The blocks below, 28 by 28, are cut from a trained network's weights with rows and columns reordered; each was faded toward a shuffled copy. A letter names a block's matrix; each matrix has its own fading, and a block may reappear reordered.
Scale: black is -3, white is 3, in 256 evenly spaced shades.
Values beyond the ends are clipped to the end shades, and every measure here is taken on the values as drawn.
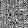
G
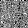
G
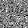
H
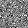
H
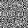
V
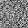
V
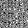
G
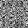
V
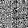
G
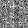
G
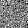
H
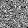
H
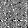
G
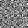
V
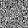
V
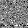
H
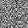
V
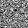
H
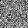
V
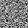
V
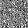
G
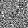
V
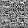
V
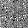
G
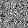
G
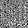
G
